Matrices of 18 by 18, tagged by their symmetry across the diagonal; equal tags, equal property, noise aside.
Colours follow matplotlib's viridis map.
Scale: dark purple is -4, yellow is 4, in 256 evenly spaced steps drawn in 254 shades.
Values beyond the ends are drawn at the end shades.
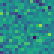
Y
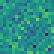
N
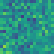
Y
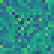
N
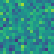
Y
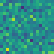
Y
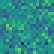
Y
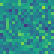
Y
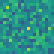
N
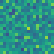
N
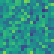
Y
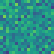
N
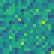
N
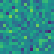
N
